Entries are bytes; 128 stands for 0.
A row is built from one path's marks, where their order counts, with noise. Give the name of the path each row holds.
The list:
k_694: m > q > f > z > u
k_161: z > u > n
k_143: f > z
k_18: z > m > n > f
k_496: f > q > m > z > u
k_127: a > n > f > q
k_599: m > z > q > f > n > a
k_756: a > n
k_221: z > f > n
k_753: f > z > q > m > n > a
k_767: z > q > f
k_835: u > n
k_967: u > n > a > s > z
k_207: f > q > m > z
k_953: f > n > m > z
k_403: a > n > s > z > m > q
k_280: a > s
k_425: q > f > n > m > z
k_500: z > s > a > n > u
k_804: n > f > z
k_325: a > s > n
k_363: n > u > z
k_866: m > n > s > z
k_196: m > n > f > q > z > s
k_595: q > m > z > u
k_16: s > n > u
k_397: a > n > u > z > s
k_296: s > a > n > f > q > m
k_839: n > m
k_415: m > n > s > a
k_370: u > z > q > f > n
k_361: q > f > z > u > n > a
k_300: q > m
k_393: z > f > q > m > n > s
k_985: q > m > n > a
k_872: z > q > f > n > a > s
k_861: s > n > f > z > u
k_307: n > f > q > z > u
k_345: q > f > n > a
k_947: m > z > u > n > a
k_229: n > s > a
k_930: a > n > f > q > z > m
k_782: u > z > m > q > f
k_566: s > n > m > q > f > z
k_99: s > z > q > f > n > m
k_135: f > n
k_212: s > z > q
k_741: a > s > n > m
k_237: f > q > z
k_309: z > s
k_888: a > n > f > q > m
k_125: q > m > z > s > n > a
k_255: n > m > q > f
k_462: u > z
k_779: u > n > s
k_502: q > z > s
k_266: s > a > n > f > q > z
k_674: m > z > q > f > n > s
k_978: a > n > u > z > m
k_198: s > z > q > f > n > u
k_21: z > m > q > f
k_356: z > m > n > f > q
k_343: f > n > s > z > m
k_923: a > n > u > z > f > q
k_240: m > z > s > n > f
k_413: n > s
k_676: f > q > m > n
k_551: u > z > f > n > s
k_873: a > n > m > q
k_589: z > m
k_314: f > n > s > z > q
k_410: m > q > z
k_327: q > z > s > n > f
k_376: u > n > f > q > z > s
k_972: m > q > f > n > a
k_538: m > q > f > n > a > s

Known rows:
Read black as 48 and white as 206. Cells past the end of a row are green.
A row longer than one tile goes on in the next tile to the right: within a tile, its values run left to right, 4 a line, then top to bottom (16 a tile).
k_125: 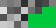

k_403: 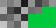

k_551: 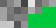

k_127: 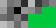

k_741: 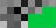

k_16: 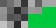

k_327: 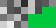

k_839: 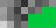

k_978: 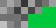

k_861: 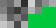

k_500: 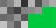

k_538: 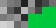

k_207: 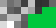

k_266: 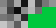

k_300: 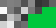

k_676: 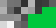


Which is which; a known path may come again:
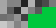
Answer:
k_930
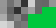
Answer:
k_804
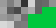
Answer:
k_221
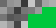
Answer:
k_967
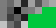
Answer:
k_229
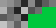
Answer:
k_873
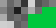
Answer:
k_135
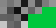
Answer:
k_741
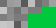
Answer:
k_161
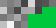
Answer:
k_361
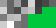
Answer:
k_237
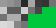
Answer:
k_599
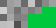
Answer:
k_462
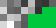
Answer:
k_207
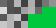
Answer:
k_212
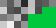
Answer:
k_327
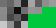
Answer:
k_413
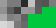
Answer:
k_953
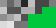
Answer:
k_393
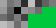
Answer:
k_127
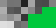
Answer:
k_196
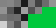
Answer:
k_415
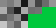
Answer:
k_403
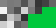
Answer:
k_300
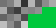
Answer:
k_500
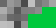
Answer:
k_363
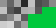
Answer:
k_872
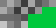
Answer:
k_978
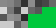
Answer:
k_985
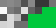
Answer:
k_410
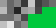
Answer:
k_345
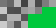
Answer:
k_309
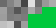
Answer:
k_551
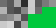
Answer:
k_198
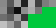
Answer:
k_266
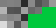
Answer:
k_866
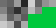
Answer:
k_861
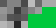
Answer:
k_779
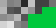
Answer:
k_753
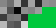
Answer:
k_280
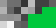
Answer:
k_676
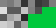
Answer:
k_125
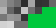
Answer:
k_972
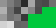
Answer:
k_255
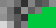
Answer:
k_839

